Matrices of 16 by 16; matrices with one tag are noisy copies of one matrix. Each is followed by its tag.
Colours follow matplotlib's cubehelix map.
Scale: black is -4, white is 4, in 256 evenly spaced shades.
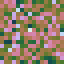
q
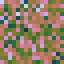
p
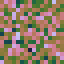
q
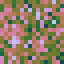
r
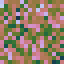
p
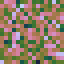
q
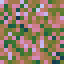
p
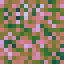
p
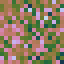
r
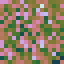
p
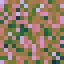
p
